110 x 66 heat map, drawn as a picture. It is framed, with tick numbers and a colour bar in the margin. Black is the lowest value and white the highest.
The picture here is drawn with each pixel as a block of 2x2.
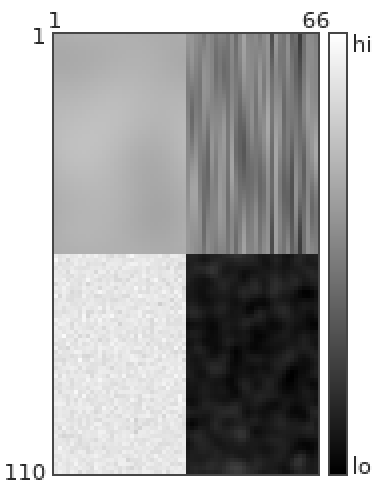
The table splits into 2 rows of 2 panels. Panel 1,1: high, smooth, faint in contrast. Panel 1,2: middling, streaked downward. Panel 2,1: very high, fine-grained, faint in contrast. Panel 2,2: very low, blotchy, faint in contrast.
